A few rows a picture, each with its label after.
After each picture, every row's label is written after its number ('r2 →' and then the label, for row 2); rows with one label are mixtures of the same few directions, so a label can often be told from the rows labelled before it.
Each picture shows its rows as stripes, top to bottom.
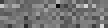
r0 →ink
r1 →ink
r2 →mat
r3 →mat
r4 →mat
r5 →ink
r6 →mat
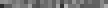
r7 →mat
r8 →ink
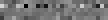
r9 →ink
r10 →mat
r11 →ink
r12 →ink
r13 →ink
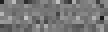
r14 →ink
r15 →mat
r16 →ink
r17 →ink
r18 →mat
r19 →mat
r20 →mat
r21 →mat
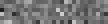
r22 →ink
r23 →mat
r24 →ink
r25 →ink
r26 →mat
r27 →mat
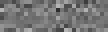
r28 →ink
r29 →ink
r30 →ink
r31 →mat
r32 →ink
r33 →mat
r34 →ink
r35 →ink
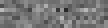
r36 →ink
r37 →mat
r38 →ink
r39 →mat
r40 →ink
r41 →mat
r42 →ink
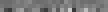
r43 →ink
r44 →mat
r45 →mat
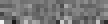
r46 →ink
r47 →ink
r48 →mat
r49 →ink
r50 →ink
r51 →ink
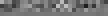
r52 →ink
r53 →ink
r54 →mat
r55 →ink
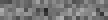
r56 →mat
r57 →ink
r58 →mat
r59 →mat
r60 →ink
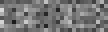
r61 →mat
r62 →mat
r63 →ink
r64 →mat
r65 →ink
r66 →ink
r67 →mat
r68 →mat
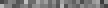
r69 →mat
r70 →ink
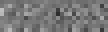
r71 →mat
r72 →mat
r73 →ink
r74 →ink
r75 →mat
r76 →ink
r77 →mat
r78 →mat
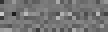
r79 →ink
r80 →ink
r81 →mat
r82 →ink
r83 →ink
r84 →mat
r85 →mat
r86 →mat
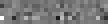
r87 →ink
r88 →ink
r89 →mat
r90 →ink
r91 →ink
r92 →ink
